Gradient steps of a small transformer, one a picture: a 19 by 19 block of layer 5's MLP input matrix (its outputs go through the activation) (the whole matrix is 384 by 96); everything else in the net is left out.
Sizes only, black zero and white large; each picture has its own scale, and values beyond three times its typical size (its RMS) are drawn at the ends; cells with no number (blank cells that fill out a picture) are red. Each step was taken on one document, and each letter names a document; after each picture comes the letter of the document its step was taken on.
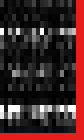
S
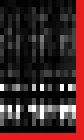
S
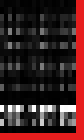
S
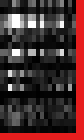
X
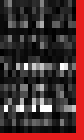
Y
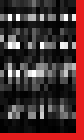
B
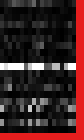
Y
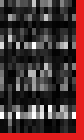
B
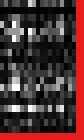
X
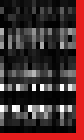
S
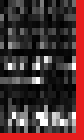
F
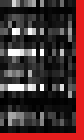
X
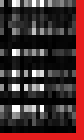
X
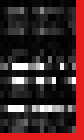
F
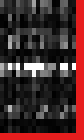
B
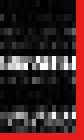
F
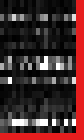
F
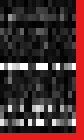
Y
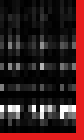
S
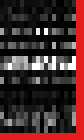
F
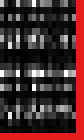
B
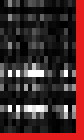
B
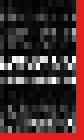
F
